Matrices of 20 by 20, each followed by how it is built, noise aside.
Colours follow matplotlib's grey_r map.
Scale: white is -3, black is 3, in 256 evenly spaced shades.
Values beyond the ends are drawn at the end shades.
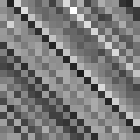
Toeplitz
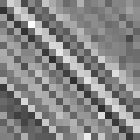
Toeplitz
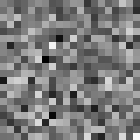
noise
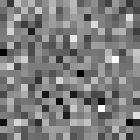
noise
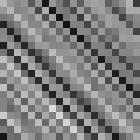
Toeplitz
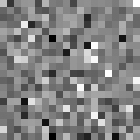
noise
